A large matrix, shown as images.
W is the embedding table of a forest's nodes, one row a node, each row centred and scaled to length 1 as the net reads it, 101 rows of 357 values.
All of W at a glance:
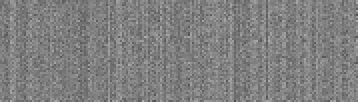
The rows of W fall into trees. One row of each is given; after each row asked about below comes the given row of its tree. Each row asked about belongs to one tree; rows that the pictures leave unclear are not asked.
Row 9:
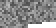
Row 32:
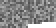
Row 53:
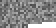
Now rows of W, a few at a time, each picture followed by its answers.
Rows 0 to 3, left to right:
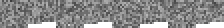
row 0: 32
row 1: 53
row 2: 32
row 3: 53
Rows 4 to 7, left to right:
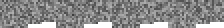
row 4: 32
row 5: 9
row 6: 53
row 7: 32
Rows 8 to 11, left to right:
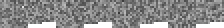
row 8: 32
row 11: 53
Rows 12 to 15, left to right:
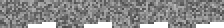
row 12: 53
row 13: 32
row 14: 9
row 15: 9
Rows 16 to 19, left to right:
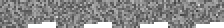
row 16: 32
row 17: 53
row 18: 53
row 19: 53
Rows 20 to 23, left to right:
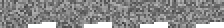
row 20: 32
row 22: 9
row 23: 53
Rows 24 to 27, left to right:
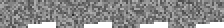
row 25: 9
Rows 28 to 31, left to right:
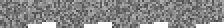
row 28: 53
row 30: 53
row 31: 32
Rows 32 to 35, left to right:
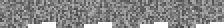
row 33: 32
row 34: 32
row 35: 32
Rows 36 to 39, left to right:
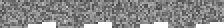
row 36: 9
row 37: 9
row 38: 53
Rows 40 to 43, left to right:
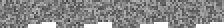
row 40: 53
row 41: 53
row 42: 32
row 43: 32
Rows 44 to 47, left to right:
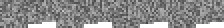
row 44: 9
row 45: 32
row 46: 32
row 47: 32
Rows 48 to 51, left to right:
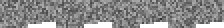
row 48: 32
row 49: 53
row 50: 32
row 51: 32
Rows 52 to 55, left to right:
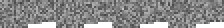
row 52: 32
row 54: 32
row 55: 53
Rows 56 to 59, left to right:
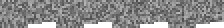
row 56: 53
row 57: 53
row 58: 9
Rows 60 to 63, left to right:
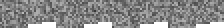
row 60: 32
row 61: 9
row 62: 9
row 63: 9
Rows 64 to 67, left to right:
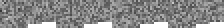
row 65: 32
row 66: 9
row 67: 53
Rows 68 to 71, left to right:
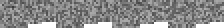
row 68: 32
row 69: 32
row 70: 9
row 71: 53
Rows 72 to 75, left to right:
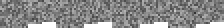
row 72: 53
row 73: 32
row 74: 32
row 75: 9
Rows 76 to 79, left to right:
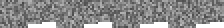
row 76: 53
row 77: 9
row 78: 32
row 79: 32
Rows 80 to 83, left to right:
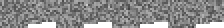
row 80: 53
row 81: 53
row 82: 9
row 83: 32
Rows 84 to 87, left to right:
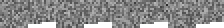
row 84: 32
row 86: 9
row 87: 32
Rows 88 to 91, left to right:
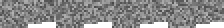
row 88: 32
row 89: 53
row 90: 53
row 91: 9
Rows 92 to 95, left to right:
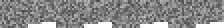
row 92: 32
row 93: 53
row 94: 53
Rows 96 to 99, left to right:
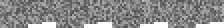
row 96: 9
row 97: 32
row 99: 32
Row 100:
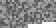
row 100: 53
